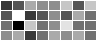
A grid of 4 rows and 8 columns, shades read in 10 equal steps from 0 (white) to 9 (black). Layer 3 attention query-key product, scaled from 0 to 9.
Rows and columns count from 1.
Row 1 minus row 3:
2 -3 1 -1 0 1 1 -3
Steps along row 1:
down down up same down up down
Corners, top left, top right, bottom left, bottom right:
7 2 4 5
